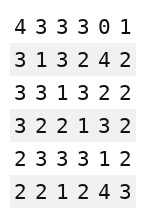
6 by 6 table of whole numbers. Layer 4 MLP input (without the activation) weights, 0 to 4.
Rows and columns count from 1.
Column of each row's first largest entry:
1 5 1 1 2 5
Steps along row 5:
up same same down up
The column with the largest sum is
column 1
